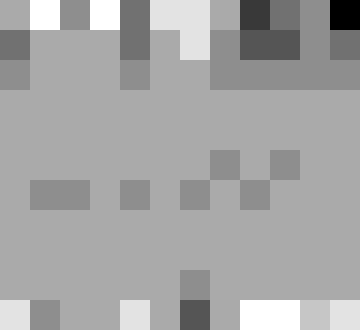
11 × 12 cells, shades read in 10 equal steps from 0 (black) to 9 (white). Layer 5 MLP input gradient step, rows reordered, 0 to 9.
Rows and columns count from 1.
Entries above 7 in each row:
4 1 0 0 0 0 0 0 0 0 5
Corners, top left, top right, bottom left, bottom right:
6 0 8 8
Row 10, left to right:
6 6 6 6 6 6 5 6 6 6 6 6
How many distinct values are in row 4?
1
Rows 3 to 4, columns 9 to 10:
5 5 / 6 6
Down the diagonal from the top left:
6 6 6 6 6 6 5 6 6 6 7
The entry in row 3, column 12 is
5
